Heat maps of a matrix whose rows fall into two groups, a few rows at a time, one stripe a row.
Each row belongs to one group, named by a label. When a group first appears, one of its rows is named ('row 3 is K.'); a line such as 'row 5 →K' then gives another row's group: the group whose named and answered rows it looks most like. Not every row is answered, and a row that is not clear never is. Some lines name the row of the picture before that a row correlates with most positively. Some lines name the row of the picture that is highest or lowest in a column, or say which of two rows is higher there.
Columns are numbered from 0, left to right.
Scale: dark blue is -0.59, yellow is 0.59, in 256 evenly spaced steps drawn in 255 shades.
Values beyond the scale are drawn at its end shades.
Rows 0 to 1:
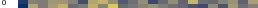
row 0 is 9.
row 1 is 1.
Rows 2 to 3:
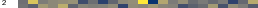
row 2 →9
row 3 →1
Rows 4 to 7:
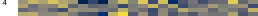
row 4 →9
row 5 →1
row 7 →9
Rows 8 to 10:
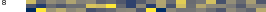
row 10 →9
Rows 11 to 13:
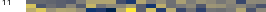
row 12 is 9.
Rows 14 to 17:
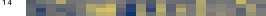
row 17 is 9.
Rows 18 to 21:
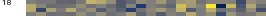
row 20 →1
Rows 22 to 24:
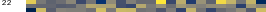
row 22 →1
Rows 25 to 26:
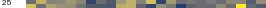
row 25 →9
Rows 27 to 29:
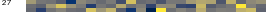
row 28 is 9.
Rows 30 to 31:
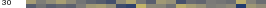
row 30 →9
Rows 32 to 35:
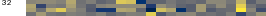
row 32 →9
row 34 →9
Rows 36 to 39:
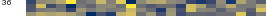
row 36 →1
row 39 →9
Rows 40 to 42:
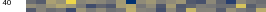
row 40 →1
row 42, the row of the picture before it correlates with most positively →38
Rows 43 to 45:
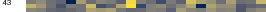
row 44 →9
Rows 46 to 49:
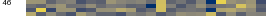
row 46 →1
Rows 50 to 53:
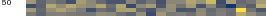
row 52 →9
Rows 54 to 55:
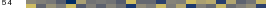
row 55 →1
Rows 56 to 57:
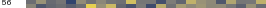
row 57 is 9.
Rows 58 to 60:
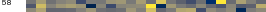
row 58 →1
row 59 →9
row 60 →9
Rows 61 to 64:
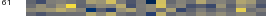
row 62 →1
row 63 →9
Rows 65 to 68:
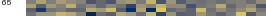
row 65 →9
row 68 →9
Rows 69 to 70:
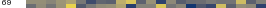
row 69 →9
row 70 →1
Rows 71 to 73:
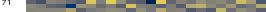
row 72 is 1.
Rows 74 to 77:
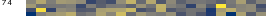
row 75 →1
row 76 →1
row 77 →1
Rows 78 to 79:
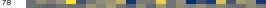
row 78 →1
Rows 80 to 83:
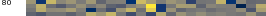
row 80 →1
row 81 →9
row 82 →9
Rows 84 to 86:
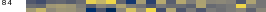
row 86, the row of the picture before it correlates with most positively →82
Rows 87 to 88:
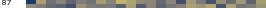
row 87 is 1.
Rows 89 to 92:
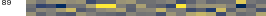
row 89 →9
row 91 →1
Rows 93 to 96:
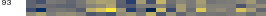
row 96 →9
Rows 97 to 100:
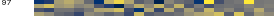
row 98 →9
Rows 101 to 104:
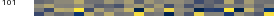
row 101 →1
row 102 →9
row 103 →1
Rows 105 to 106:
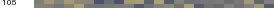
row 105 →9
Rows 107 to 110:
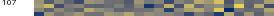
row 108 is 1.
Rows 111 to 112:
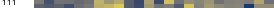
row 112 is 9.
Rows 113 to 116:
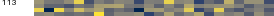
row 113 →1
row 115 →1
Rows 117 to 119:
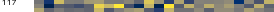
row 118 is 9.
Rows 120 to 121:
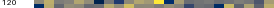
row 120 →9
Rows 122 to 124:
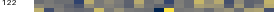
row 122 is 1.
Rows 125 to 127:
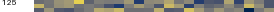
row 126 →9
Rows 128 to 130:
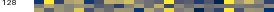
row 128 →1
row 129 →9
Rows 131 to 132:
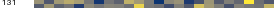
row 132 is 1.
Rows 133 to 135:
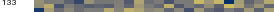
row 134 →1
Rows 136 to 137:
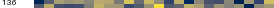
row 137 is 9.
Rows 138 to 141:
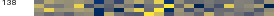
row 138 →9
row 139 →1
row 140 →9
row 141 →9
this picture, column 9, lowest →141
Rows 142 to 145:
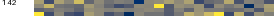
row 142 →1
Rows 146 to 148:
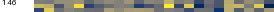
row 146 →1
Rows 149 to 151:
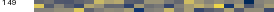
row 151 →1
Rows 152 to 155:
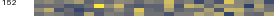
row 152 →1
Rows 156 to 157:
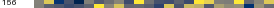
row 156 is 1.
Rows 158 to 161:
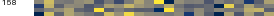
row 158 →9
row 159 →1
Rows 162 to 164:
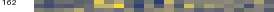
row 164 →1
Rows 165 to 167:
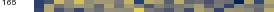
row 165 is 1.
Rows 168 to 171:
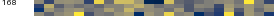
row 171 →1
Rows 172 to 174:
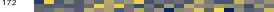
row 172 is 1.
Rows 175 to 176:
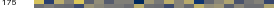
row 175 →1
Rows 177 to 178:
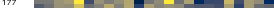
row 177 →1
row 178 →1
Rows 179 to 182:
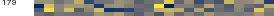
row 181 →9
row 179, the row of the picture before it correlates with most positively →177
